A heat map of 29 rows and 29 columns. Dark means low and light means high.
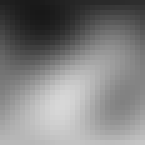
There are no regular stripes. There is an overall slope up to the bottom. The bottom middle is the ninth with the highest average. On average the colour sits 50% of the way up the scale. The top left is the ninth with the lowest average. The texture varies smoothly and slowly.
